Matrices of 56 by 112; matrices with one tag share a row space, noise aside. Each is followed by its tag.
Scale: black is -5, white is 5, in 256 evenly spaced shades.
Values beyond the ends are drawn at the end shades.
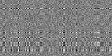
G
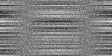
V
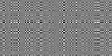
G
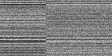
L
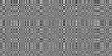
G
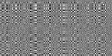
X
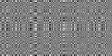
X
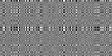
G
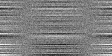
V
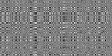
X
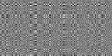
X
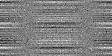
V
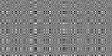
X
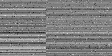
L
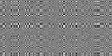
G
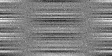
V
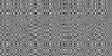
X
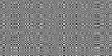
G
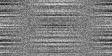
V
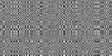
G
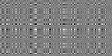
X
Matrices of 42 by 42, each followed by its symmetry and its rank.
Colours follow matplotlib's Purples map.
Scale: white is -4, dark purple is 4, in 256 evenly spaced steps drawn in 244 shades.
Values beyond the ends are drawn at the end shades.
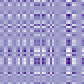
neither, rank one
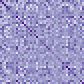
symmetric, rank five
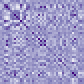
symmetric, rank five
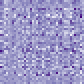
neither, rank five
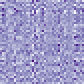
neither, rank five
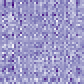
neither, rank five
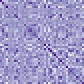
symmetric, rank five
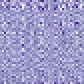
neither, rank five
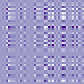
neither, rank one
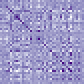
symmetric, rank five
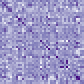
symmetric, rank five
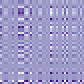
neither, rank one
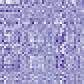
neither, rank five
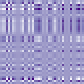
neither, rank one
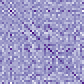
symmetric, rank five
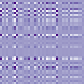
neither, rank one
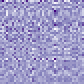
neither, rank five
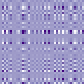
neither, rank one
